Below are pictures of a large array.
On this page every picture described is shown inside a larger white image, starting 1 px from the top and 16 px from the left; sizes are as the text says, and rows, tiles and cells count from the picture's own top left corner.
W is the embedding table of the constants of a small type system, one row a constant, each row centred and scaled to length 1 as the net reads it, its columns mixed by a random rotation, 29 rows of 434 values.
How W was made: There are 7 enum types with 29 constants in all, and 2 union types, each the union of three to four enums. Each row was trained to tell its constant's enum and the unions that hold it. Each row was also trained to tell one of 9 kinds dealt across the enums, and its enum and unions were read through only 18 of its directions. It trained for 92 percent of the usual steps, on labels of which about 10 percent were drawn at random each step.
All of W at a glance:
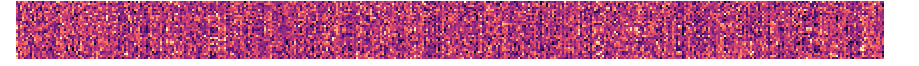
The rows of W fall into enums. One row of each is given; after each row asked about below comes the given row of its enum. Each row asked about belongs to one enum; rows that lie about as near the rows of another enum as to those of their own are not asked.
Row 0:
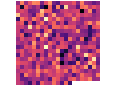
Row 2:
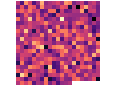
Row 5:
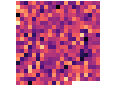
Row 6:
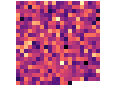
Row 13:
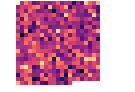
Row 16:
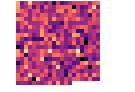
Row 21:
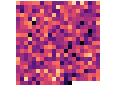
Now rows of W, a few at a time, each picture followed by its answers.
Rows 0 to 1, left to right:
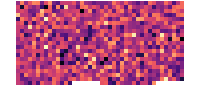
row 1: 2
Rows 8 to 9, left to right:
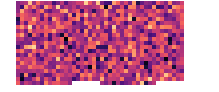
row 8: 0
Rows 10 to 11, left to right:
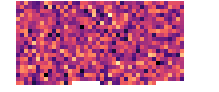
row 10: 13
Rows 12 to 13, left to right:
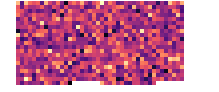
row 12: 16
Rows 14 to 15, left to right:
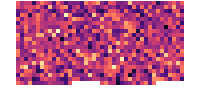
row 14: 13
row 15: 13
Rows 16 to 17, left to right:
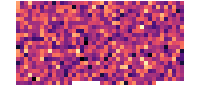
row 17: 2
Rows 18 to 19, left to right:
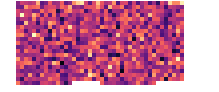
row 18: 21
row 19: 0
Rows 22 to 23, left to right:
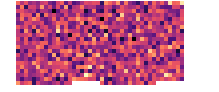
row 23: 0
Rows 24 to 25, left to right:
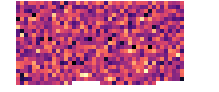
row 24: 0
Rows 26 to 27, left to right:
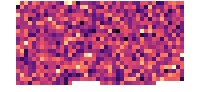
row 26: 2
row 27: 13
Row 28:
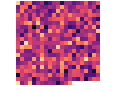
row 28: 6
